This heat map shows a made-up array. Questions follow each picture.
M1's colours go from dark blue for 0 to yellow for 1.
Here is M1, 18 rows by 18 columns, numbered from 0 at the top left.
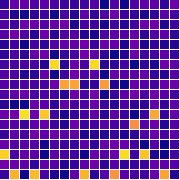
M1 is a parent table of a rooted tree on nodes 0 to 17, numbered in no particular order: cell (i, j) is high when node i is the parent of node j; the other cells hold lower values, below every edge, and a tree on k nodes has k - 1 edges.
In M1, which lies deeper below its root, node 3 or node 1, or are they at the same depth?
the same depth
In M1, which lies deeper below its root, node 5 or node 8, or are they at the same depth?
node 5
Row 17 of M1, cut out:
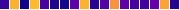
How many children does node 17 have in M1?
5
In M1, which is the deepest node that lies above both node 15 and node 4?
11
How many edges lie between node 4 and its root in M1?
2
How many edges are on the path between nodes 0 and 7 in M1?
5
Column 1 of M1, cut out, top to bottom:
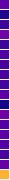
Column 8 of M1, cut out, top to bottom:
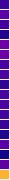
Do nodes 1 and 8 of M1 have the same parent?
yes
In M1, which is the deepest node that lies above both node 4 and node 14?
11
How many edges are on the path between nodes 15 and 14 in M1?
1
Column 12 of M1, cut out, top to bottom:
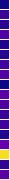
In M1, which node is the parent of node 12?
15
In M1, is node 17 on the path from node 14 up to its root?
yes
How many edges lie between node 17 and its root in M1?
0
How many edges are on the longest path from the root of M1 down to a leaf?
4
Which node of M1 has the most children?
17
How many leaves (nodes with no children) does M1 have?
12
